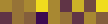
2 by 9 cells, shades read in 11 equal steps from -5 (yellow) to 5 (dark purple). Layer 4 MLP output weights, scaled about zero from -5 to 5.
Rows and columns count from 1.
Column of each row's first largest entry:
6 4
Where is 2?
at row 1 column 8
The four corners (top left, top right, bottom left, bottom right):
-1 -5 3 1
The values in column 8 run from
-1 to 2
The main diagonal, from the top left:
-1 0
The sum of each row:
-11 11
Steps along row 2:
down up up down up up down up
